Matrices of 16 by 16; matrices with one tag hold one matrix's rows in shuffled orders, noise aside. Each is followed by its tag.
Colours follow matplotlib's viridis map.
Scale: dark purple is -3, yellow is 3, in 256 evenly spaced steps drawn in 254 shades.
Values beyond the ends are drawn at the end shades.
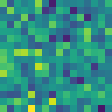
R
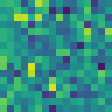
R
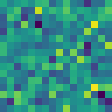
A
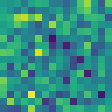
R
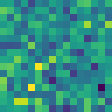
R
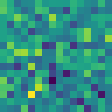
R
